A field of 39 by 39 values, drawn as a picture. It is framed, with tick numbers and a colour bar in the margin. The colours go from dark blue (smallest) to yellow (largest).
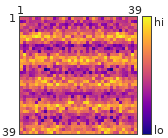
Slope: none. Odd rows or columns: none. Histogram: bell-shaped. Mirror symmetry: left to right. Stripes: horizontal, repeating 5 times.
